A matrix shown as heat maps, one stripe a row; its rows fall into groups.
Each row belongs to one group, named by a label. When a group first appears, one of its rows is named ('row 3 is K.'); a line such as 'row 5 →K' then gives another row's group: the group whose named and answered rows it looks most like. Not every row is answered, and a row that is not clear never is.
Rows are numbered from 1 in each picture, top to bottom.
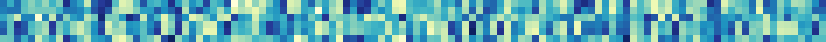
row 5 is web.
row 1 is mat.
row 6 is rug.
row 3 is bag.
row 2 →mat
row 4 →web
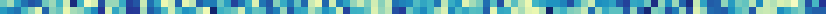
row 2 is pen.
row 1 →bag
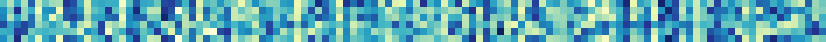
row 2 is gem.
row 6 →gem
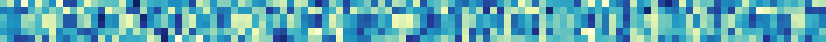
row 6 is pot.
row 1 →rug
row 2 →pen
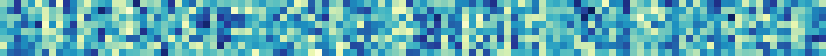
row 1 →rug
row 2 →mat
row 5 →mat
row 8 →pot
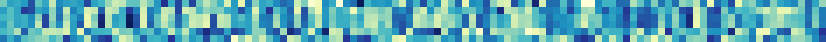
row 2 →bag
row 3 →bag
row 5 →pen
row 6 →mat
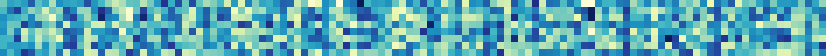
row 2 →mat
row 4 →bag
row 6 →gem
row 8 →bag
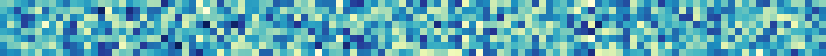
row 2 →pen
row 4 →web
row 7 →mat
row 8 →gem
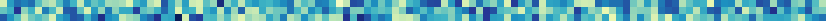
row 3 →mat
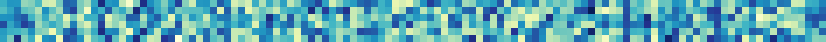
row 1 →mat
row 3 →pen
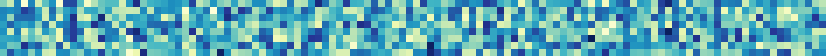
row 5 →gem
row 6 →gem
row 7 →bag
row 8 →mat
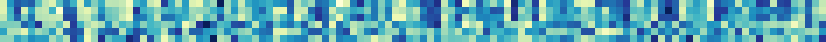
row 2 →rug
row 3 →rug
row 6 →bag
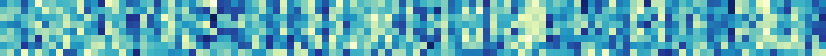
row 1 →pen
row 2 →pen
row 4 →pen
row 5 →pen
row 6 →bag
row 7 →bag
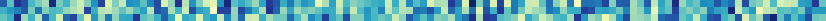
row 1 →web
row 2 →pen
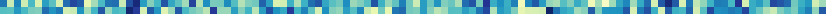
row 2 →bag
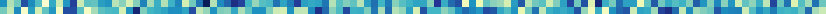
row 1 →web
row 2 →rug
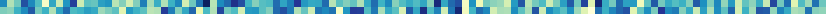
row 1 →web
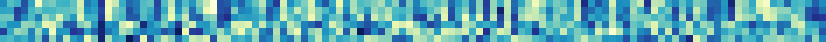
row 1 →pen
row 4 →mat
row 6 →bag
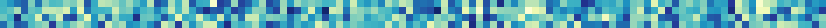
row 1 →pen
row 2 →pen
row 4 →web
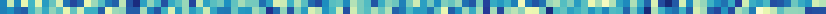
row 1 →gem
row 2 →pen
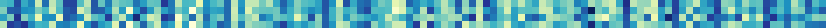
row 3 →gem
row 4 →pot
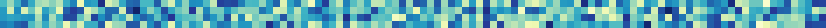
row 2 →gem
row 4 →pen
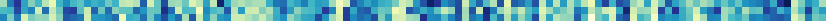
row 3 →mat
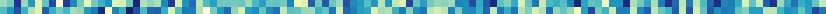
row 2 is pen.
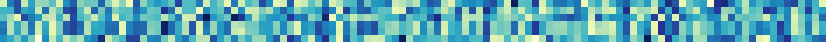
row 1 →rug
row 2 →pot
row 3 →bag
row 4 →gem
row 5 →gem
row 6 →pen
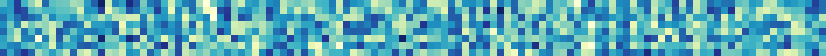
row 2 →pen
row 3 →web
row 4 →mat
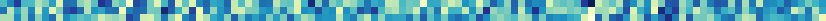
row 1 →gem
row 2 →gem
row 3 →rug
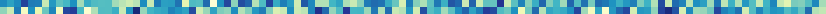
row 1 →web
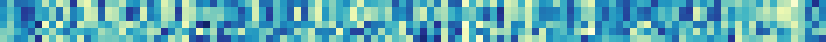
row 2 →bag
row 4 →web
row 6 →pen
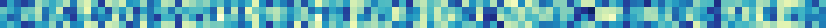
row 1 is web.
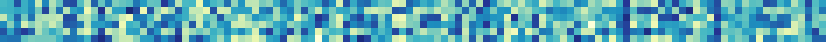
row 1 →pot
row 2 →bag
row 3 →rug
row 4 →mat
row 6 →mat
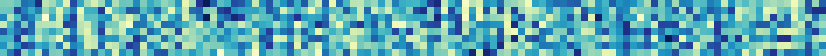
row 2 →pen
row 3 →web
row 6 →gem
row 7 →bag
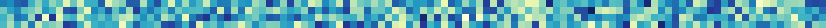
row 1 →pen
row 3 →web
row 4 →rug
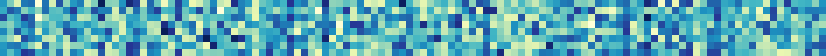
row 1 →bag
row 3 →web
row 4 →rug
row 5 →gem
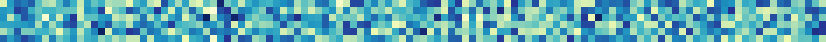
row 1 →rug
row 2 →pen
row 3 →web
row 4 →pot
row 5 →pen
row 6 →web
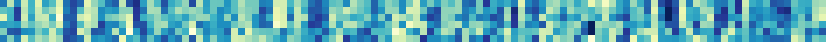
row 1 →gem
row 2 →gem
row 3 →rug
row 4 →gem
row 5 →pot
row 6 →mat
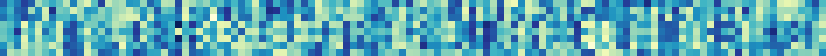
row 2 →web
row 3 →web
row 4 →rug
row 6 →rug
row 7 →mat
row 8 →gem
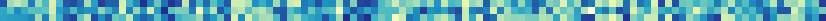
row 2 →mat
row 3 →pot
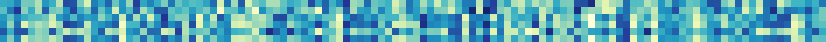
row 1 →pot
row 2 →pot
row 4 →mat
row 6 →mat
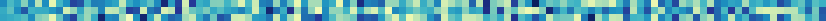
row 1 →gem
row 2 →bag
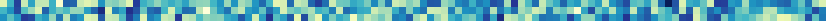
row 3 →bag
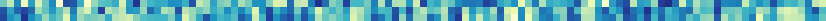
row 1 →rug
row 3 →web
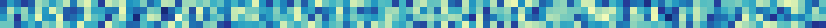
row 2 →gem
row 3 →gem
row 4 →pen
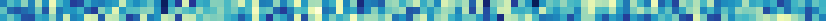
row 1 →gem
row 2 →pot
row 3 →bag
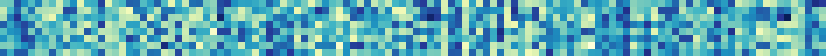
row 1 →pen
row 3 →mat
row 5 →pen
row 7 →rug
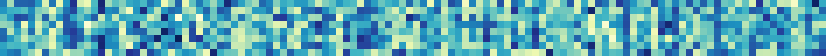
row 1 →web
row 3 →pot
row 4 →rug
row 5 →gem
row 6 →mat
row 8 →pen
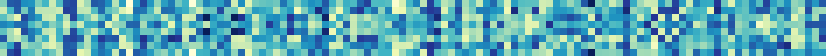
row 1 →pot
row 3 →bag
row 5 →bag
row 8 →pot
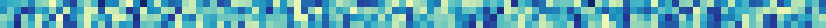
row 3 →rug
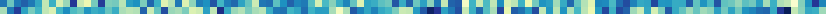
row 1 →web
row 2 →mat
